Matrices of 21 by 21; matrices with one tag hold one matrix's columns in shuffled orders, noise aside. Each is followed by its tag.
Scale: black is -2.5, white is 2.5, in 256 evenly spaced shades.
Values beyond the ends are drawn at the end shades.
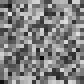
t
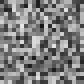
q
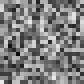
q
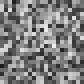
q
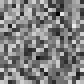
t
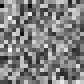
t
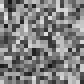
q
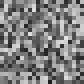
q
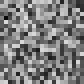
t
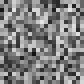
q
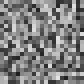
q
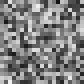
q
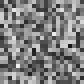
q
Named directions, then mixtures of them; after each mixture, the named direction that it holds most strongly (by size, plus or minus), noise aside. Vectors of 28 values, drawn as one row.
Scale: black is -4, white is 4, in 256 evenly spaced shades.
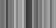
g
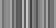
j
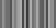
j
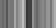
g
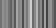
j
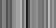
j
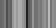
g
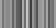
j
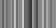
g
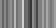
g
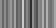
j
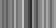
g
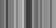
g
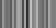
j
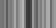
g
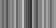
g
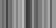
g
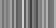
j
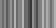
g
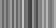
g
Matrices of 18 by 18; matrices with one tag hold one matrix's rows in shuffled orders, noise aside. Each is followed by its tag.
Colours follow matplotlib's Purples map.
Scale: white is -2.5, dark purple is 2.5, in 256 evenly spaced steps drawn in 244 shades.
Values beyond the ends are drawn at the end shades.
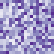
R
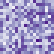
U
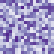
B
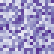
R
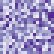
U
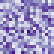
B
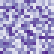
B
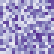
U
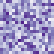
B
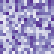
U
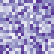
R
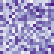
U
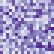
U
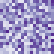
R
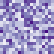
B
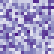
B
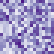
R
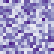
B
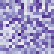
R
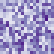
R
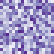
R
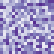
U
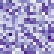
B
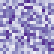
B
